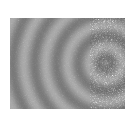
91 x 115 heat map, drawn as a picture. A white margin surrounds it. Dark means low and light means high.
Average level on the scale: 60%. Rings: centred on the middle right. Slope: none. Seam: vertical, 70% of the way across, the left part calmer.
